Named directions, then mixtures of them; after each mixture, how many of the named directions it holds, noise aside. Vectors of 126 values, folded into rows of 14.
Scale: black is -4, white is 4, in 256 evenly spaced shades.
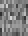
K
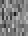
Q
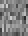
one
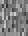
two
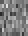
two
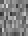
two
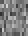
two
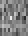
two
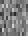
two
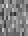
two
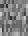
one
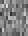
two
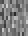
two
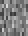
two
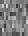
two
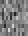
one
